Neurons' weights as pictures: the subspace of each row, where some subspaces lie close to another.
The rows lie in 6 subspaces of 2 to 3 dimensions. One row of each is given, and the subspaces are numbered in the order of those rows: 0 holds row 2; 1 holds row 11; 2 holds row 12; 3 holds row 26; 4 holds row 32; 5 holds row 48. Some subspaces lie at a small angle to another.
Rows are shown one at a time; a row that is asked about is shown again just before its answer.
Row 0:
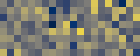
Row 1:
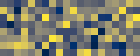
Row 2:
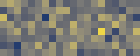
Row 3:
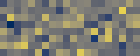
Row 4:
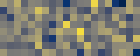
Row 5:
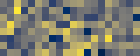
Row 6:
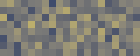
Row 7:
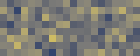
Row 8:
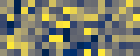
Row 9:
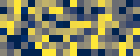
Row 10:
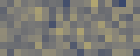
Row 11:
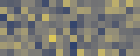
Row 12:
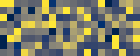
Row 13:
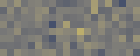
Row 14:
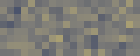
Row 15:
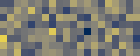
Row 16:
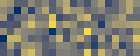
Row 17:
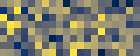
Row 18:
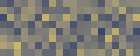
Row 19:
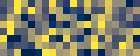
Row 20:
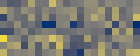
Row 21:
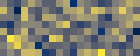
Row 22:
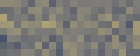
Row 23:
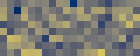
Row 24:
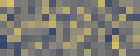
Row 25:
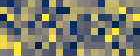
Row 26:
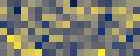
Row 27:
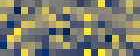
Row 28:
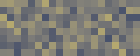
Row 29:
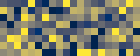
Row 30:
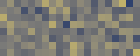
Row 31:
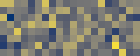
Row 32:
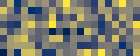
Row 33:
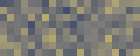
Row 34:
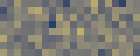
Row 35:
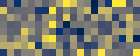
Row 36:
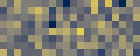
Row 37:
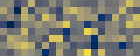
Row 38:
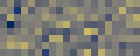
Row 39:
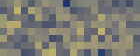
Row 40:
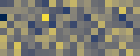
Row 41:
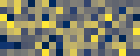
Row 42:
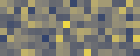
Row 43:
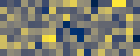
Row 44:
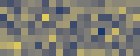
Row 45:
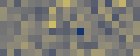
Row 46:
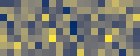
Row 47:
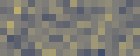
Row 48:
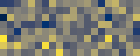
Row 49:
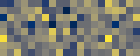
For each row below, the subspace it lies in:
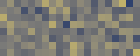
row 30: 1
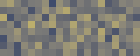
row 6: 0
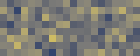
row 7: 3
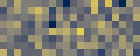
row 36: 4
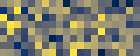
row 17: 1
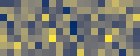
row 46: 4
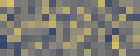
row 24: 2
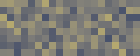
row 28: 2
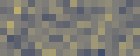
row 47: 3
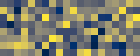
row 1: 2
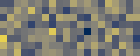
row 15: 0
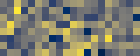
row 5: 5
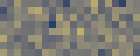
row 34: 1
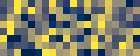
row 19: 3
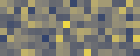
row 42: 4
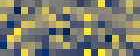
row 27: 5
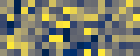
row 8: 5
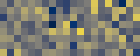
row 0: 4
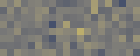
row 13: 4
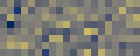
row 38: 5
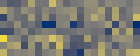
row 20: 5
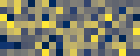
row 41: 5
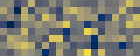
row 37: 2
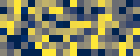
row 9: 3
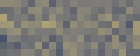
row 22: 5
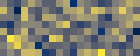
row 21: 3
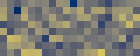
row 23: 3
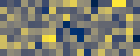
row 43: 4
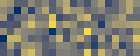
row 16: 0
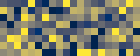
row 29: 3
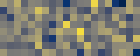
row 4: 1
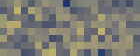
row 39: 1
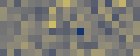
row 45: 4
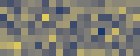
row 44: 0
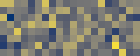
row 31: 2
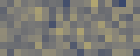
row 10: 1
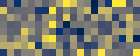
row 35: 4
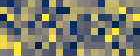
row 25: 0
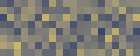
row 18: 0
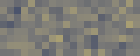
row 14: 2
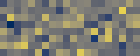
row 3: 5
